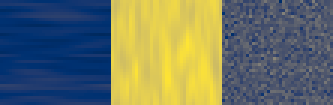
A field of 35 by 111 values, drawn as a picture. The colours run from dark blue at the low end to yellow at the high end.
It is made of 1 by 3 panels. Panel 1,1: very low, streaked across, faint in contrast. Panel 1,2: very high, streaked downward, faint in contrast. Panel 1,3: low, fine-grained.
